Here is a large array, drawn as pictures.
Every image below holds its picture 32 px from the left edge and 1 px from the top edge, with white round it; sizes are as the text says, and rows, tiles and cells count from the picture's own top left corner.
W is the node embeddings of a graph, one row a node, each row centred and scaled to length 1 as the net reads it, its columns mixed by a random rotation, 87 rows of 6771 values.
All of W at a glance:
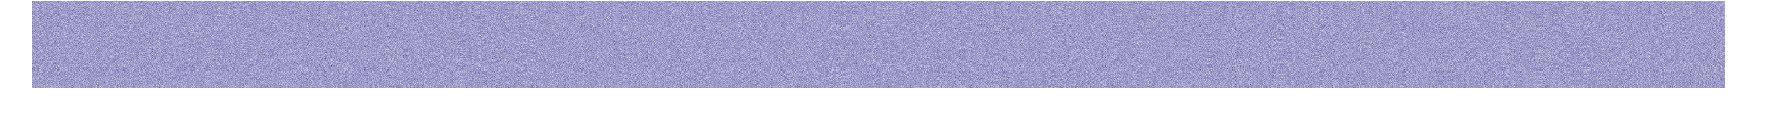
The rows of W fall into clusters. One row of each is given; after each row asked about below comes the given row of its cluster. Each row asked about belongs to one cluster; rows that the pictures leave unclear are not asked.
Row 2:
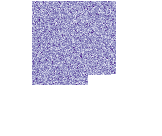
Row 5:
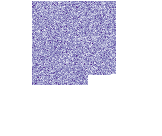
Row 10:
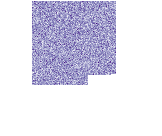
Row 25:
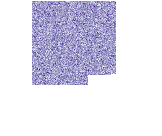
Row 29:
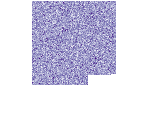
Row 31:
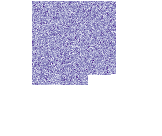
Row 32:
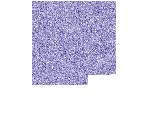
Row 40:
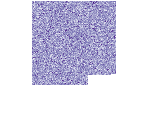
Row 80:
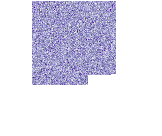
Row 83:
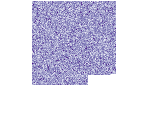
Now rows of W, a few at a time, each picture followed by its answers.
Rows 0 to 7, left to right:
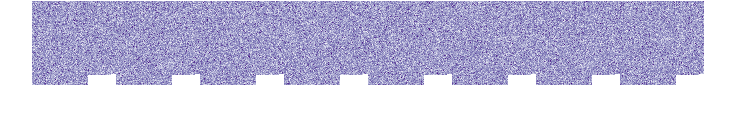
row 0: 25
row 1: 10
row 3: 31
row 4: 40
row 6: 10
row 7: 5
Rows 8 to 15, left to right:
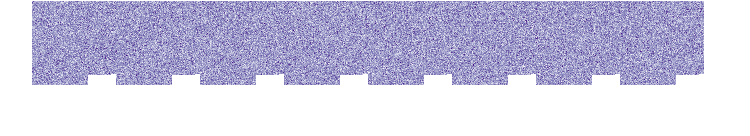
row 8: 31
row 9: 29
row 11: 5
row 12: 10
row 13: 25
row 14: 5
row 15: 32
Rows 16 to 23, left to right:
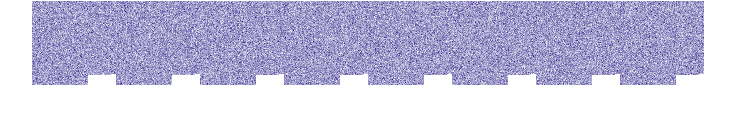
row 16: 2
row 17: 32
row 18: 29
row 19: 5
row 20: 32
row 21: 25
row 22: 10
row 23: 5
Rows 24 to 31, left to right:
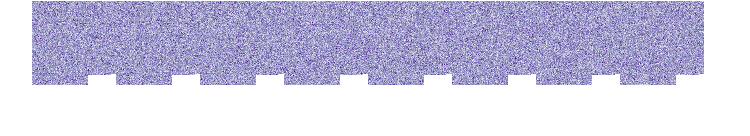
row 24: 25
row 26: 83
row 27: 31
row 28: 83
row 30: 10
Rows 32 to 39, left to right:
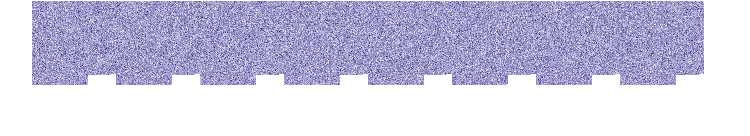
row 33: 5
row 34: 40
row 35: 25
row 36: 31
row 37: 80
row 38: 5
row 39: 32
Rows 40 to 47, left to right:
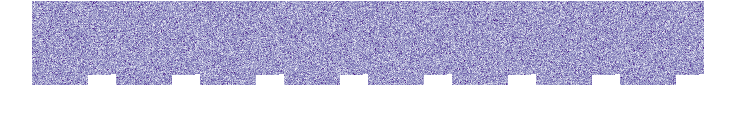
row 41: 80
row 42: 10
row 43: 40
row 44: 32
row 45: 25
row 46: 29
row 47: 80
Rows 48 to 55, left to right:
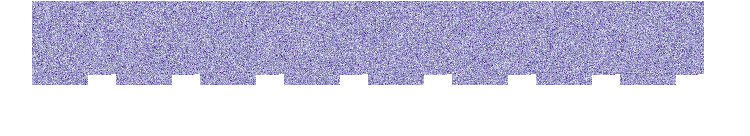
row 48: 40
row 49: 83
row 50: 40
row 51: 83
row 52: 2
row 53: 10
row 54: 40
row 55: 83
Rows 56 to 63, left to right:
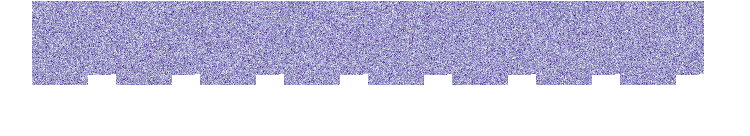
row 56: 40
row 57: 83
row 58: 32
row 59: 32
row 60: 29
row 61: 80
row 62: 10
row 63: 5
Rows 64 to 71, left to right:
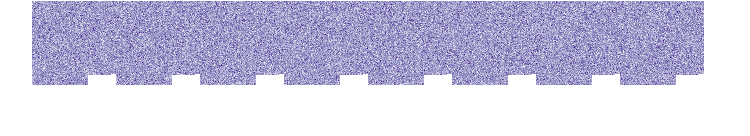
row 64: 40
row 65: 40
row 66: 25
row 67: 10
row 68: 25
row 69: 25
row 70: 83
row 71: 83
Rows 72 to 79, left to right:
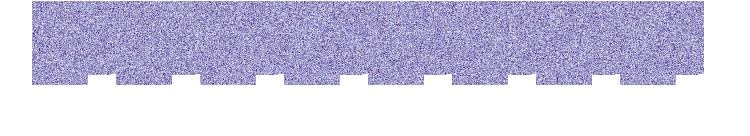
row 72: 32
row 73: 80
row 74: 25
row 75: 83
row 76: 31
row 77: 5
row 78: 29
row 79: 83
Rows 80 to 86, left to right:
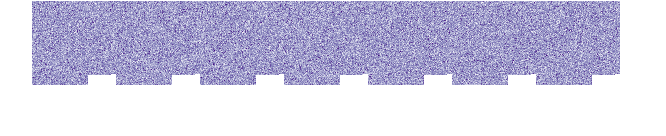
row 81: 32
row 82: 80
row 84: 29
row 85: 31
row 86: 29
